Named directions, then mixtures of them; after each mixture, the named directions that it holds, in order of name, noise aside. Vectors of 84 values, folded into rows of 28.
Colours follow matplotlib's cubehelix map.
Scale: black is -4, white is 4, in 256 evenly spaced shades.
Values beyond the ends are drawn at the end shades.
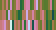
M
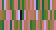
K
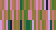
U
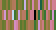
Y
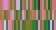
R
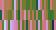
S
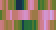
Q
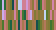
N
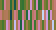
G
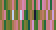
K, M, Y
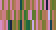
U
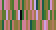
K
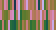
R, S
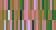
K, M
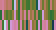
S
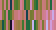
G, M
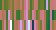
M, U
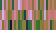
N, U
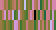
Y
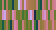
G, N, Y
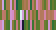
G, K, Q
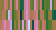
K, M
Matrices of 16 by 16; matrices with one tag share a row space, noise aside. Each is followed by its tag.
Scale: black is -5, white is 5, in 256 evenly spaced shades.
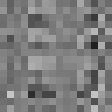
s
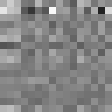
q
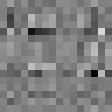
s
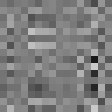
s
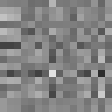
q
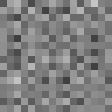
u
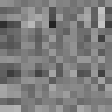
q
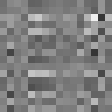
s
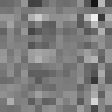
s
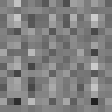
u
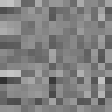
q
